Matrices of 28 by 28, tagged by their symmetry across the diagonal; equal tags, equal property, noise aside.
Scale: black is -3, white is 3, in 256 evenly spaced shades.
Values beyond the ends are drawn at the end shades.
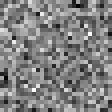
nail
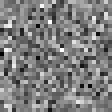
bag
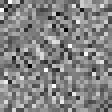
nail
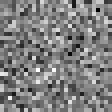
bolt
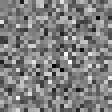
bolt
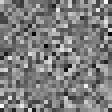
nail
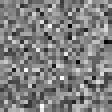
bolt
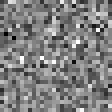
bag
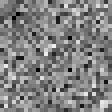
nail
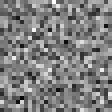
bag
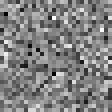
bag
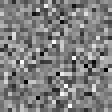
bolt
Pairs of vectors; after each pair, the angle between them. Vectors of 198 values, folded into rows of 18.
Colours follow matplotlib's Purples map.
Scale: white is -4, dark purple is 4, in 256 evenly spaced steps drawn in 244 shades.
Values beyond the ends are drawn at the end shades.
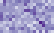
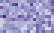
orthogonal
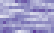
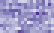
partly opposed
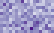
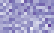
nearly opposite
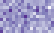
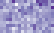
orthogonal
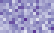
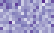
orthogonal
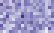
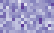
partly opposed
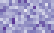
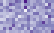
partly aligned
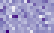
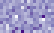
partly opposed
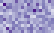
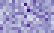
orthogonal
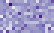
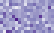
partly aligned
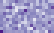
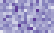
nearly opposite
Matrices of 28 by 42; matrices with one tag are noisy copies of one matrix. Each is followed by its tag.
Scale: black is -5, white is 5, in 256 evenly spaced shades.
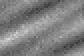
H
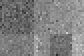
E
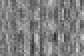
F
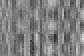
F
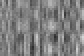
F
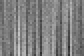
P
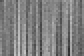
P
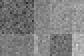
E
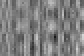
F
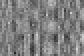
F
